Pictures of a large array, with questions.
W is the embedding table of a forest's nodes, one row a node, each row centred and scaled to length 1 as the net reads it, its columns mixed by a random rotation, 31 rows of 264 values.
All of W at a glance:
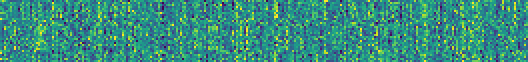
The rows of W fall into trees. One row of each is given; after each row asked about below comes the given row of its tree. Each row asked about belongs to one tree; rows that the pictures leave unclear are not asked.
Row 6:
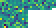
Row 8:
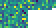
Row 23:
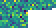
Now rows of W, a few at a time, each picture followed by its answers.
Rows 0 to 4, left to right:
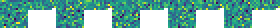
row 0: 6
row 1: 8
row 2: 8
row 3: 8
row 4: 8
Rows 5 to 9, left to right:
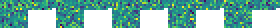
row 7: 8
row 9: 6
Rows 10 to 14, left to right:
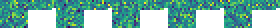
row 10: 23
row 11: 8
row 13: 23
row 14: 23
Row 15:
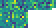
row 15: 23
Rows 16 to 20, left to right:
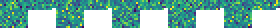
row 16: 23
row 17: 23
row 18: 8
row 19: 8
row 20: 23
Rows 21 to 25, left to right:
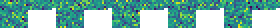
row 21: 23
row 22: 8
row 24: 23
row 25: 6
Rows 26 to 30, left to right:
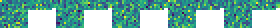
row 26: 6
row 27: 8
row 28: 8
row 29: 6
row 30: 8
